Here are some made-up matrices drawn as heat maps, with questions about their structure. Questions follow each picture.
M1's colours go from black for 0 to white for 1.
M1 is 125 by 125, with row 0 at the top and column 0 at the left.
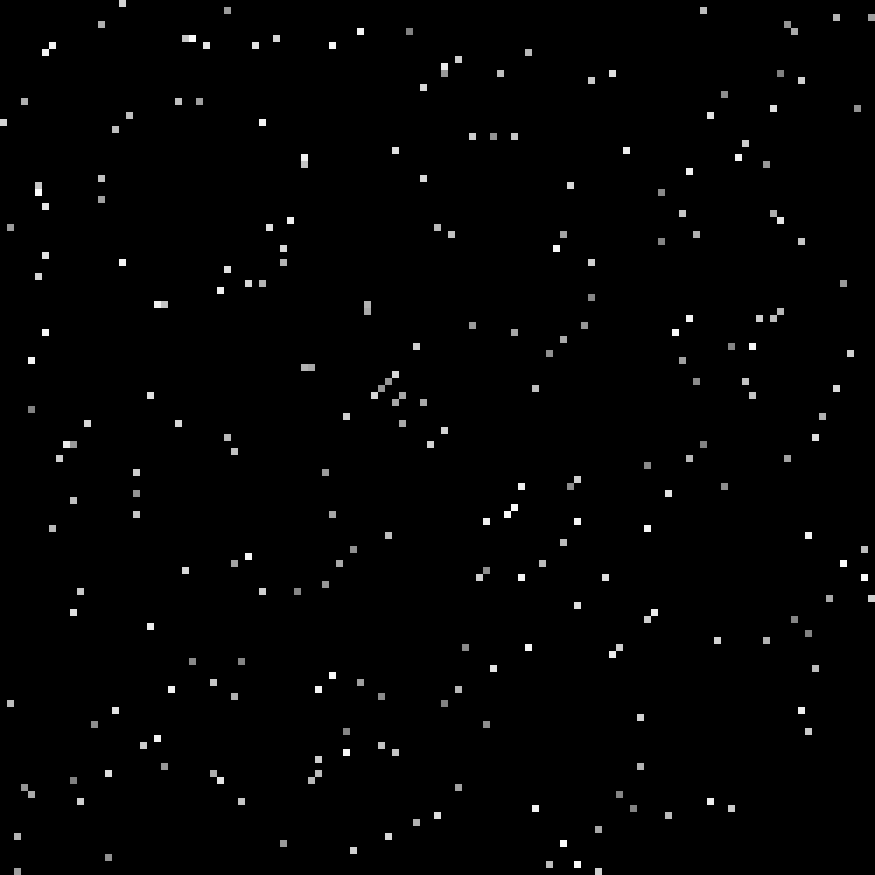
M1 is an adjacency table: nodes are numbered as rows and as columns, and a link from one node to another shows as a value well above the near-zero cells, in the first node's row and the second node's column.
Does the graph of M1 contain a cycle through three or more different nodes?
no
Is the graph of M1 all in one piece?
yes
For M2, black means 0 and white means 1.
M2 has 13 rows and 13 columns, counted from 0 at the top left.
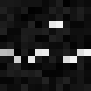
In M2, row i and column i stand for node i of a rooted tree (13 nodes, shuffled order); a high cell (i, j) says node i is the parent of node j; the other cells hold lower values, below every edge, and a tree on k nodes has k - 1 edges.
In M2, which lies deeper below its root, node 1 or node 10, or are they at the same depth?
the same depth
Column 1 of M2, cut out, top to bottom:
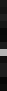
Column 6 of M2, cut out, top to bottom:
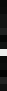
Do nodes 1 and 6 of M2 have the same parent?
yes
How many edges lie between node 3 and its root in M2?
0
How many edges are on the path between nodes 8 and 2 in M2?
1
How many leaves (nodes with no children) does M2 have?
10
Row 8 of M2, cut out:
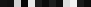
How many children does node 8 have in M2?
4
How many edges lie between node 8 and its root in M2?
1
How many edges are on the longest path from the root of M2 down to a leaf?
2
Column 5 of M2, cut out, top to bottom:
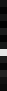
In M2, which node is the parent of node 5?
7
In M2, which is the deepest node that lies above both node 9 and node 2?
8
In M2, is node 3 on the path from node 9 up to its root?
yes
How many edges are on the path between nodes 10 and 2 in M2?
2
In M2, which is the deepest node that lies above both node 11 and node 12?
7
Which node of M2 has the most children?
7
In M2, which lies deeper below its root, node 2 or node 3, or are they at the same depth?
node 2
